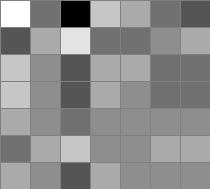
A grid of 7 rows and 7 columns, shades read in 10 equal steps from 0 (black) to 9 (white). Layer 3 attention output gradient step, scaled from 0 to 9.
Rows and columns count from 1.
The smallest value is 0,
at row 1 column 3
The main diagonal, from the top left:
9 6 3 6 5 6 5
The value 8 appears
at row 2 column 3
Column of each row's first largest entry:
1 3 1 1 1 3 1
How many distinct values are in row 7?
3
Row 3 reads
7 5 3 6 6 4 4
